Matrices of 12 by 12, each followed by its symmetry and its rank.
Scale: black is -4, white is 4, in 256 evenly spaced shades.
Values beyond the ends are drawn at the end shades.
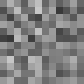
antisymmetric, rank two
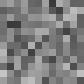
neither, full rank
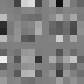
antisymmetric, rank two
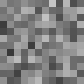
neither, full rank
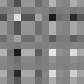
symmetric, rank one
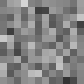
neither, full rank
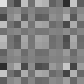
symmetric, rank one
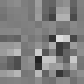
antisymmetric, rank two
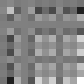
symmetric, rank one
